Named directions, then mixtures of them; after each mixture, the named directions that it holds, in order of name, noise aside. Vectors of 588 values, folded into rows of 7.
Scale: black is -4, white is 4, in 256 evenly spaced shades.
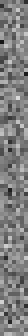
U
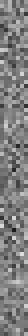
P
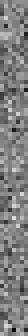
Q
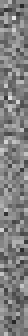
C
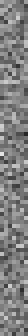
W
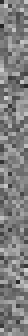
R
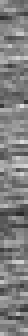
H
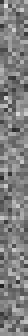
Q, R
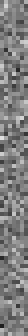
R, W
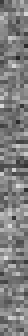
H, P, W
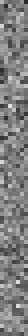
R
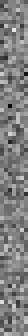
R, U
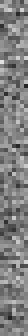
H, P, R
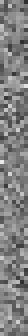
R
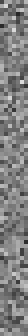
C, R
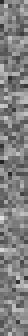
H, R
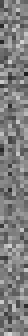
R, U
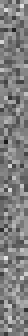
C, U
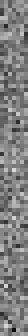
Q, W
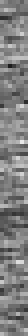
H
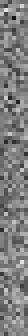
C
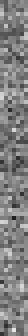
H, Q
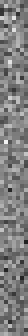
C, Q, U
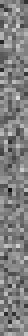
U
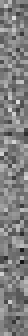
C, W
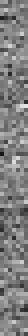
C, H, P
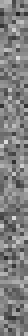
C, H, P
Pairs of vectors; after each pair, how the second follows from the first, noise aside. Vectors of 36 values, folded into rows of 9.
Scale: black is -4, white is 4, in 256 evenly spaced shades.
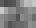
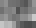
reversed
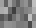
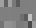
partly zeroed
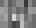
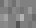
partly zeroed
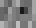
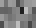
sign-scrambled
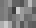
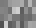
sign-scrambled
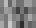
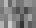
copied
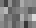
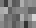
copied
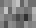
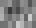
reversed
